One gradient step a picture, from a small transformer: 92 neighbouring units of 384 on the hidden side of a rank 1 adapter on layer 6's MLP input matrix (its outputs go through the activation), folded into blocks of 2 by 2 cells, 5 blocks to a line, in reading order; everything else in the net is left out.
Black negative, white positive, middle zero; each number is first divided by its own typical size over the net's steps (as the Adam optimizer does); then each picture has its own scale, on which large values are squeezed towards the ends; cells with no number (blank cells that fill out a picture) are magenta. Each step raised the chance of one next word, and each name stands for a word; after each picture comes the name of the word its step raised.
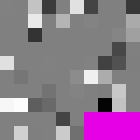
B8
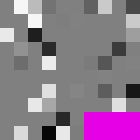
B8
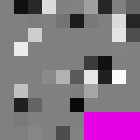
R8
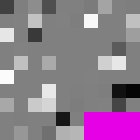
R8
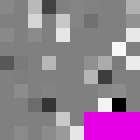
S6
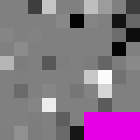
S6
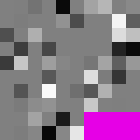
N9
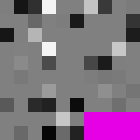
R8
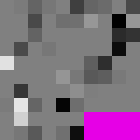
N9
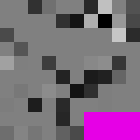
S6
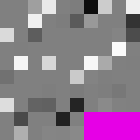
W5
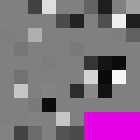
R8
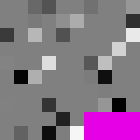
N9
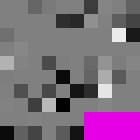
S6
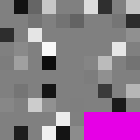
B8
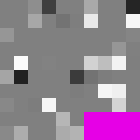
R8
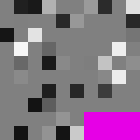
B8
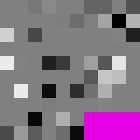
N9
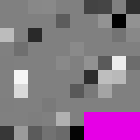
N9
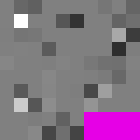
S6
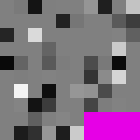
B8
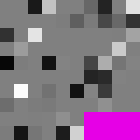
B8
